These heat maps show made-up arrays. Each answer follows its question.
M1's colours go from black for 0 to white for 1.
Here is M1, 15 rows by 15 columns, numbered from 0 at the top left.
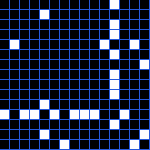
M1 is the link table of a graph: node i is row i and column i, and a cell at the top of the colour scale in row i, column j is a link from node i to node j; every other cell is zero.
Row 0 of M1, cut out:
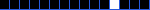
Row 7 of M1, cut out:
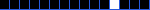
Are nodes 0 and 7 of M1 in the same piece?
yes
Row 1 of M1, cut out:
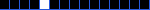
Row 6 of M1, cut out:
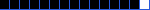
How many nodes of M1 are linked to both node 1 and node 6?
0
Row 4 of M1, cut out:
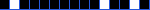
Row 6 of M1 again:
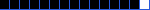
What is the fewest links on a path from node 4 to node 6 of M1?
3
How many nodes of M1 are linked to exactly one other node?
11
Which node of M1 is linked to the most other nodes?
node 11
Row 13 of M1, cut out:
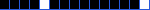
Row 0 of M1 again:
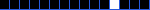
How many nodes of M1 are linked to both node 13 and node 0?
0
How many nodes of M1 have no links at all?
0
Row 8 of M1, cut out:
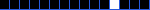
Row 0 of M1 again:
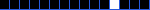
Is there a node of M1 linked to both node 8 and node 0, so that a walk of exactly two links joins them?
yes
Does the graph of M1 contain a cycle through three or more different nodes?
no
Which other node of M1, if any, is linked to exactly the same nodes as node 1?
node 10
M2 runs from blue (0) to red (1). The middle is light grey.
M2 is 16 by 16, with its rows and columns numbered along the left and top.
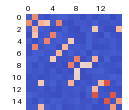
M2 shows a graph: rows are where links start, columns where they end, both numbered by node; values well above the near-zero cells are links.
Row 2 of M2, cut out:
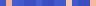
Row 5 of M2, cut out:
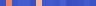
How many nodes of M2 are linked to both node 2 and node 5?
1
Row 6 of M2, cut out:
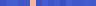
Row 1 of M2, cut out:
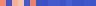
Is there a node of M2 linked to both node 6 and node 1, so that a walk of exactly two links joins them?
yes
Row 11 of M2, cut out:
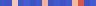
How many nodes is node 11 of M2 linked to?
4
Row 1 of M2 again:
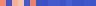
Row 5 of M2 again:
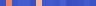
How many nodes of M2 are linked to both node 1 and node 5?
0
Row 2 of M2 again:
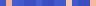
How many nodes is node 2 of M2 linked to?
3
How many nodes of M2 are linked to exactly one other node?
5
